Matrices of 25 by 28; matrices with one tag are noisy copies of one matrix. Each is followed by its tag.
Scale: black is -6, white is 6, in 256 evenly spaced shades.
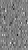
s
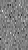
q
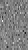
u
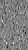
u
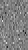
u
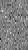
q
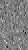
u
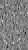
u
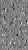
s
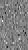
u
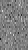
q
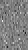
u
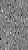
q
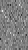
q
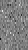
q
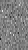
q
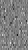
s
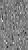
u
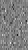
s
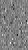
s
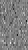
s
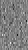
s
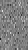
q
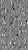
s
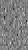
s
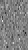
u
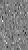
u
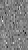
u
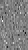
u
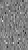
u
